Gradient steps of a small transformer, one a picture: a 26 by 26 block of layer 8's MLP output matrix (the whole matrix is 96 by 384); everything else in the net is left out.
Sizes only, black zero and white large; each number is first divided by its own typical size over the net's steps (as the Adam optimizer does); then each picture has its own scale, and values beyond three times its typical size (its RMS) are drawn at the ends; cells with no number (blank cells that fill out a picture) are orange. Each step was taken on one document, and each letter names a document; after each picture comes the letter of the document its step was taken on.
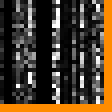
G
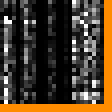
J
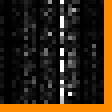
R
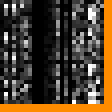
J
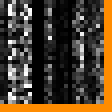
J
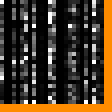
R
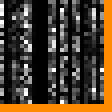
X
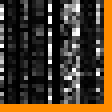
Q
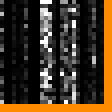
R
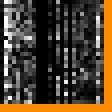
J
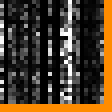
Q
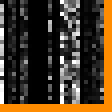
Q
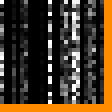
Q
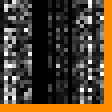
J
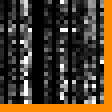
G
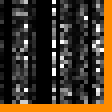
X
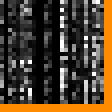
G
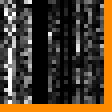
J
